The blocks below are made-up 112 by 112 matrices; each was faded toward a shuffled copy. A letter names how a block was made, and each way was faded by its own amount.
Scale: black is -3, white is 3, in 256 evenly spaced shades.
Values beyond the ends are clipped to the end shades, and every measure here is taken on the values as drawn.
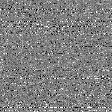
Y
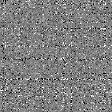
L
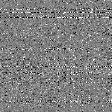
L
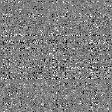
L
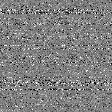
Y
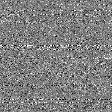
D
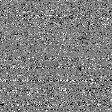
Y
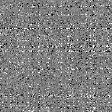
L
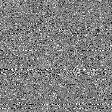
D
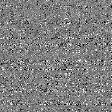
L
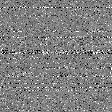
Y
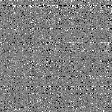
L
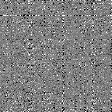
L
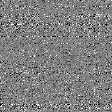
L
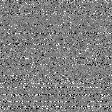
Y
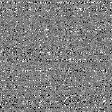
L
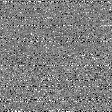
Y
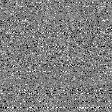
D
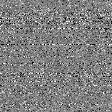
D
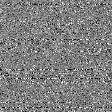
D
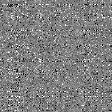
L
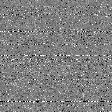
Y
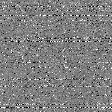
Y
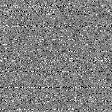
D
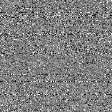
D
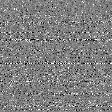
Y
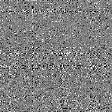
L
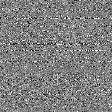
D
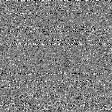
D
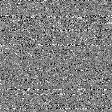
D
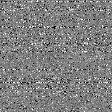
Y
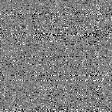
L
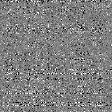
L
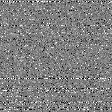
Y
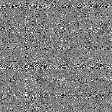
L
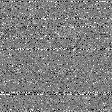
Y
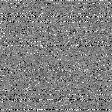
Y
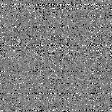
L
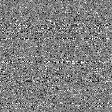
D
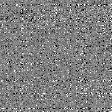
L
